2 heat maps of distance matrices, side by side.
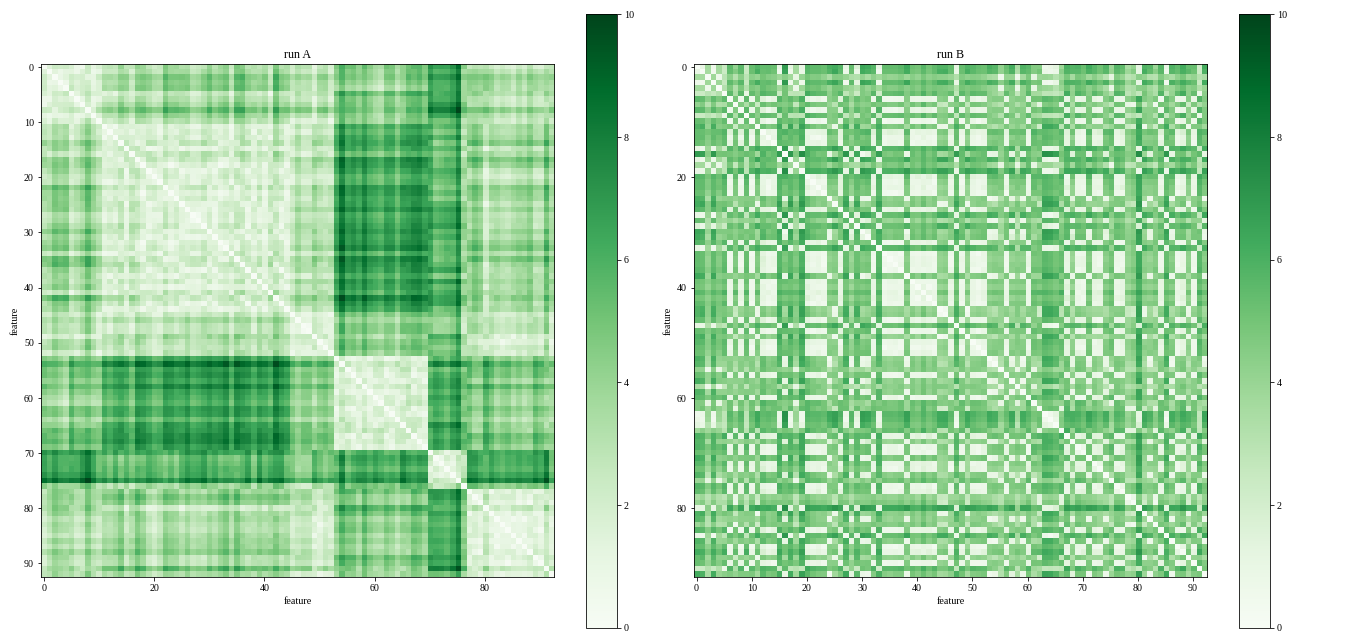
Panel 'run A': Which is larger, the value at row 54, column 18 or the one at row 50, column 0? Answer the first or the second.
the first
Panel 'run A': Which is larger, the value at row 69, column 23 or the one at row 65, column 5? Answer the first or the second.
the first
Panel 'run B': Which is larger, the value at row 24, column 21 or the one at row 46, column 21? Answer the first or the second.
the first
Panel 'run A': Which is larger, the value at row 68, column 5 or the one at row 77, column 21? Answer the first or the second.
the first
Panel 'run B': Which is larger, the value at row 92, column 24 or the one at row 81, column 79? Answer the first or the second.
the second
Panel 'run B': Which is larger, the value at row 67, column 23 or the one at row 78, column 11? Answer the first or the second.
the second
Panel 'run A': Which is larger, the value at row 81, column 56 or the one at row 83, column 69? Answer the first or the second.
the first
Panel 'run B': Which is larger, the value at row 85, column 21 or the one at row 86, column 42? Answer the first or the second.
the first
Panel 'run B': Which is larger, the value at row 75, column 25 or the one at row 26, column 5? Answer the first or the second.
the second
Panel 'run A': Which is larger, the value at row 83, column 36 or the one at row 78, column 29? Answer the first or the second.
the second
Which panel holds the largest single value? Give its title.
run A
